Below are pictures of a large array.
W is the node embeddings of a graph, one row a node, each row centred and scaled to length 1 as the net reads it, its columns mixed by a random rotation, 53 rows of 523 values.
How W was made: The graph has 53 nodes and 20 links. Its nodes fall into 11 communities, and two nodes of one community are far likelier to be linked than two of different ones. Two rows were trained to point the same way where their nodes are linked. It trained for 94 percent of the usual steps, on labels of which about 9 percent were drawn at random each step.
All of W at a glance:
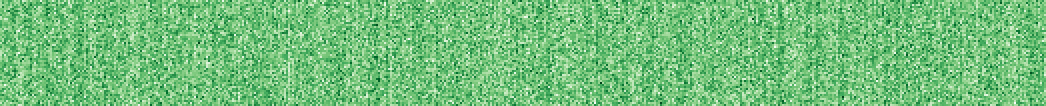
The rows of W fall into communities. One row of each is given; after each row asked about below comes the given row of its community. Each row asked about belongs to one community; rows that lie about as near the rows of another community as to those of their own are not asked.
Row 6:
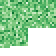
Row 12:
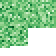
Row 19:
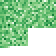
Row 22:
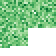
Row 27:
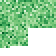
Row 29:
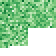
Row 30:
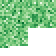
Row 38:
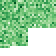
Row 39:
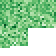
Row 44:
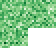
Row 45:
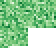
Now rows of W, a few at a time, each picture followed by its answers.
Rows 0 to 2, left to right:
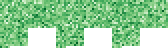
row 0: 30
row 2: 29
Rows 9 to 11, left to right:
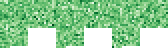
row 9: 27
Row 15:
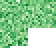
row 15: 22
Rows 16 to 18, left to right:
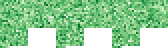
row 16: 19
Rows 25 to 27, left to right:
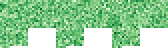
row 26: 22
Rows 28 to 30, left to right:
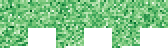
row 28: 12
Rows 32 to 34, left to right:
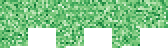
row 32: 6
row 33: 44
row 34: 45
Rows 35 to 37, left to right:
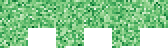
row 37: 19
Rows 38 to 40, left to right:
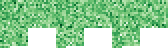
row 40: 44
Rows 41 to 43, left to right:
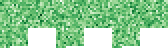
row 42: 27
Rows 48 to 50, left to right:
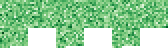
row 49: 39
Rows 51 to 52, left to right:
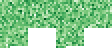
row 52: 38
